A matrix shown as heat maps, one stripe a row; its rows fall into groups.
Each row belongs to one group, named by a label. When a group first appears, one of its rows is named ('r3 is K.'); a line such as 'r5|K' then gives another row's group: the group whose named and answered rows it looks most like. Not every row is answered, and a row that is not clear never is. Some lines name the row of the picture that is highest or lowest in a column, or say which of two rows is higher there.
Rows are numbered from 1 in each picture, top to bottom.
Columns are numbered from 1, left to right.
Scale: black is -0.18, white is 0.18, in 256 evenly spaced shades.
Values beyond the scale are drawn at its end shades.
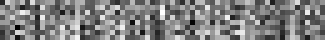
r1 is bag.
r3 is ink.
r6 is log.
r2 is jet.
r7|ink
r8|log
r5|ink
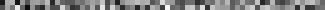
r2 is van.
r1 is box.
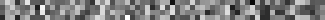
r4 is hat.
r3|log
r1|hat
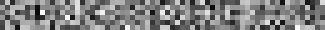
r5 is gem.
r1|gem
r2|ink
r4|ink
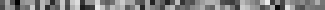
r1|gem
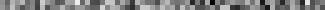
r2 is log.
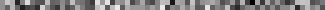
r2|jet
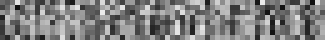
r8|van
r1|van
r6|bag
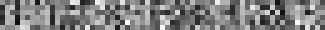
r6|ink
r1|log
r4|box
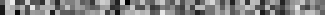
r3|box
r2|bag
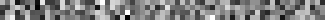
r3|hat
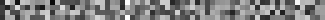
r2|van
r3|gem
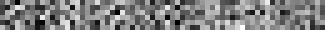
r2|ink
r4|gem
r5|van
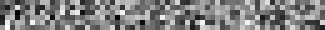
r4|box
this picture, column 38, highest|5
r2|van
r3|log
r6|ink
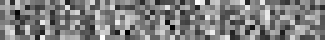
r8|log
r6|hat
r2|ink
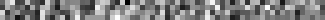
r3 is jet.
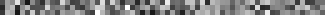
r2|hat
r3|bag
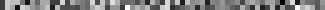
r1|van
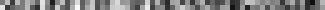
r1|gem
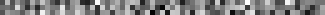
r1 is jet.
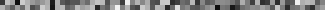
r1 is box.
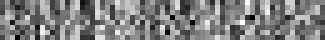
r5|ink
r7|jet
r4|hat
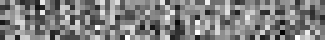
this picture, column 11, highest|5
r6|bag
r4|ink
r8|box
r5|ink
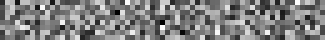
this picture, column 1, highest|6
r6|ink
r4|gem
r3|hat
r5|van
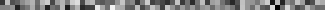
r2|log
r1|gem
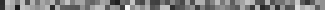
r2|box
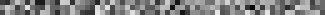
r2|hat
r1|van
